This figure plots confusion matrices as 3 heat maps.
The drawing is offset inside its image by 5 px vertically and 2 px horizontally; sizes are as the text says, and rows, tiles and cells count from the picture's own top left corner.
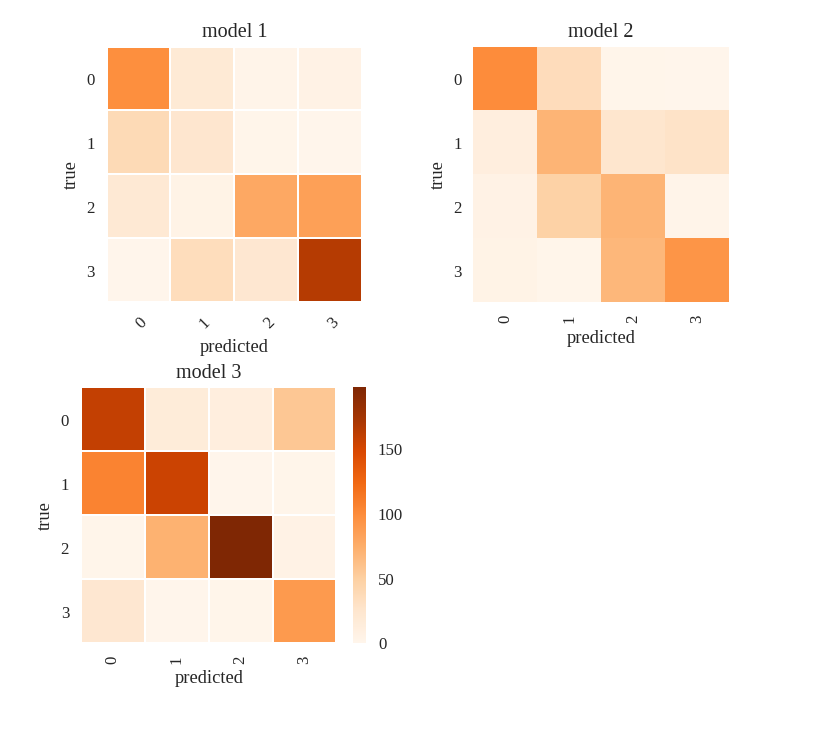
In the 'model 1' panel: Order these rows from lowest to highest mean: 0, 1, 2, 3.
1, 0, 2, 3
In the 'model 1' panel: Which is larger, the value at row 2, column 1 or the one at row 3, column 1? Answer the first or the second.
the second
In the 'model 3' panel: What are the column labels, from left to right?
0, 1, 2, 3
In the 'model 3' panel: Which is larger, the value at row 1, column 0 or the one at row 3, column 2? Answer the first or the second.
the first
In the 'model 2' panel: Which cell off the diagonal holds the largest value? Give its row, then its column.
3, 2
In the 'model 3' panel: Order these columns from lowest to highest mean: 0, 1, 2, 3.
3, 2, 1, 0
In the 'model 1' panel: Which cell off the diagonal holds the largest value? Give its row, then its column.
2, 3
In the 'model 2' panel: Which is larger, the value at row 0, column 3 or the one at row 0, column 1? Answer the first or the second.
the second
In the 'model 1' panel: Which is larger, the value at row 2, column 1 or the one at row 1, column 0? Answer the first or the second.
the second
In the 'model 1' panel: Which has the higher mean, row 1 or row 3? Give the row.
3
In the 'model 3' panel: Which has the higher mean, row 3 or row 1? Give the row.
1
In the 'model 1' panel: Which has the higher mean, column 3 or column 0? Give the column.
3
